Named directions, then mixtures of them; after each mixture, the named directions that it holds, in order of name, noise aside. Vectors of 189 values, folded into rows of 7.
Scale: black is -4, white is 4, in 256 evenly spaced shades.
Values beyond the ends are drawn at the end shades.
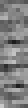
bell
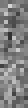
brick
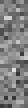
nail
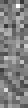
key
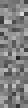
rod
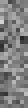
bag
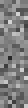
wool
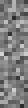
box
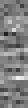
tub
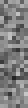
brick, nail, tub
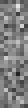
key, nail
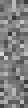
box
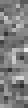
bell, key, tub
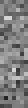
nail, tub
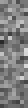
bag, box, tub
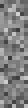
box, wool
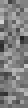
bag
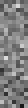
box, key, wool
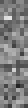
bell, nail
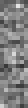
bell, key, rod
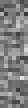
box, key, tub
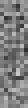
key, nail, tub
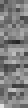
bell, nail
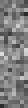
box, nail, tub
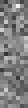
bag, box, key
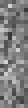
brick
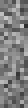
key, nail, wool
